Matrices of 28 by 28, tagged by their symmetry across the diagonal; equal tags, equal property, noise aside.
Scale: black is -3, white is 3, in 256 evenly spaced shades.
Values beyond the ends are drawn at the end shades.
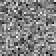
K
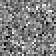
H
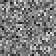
K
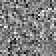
H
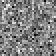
K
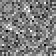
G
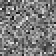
G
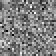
H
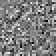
G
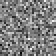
H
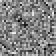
G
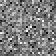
G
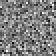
H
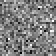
H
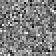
H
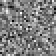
H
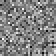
G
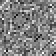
G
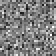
K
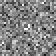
G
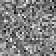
K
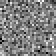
H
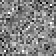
G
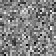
K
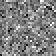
K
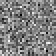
K
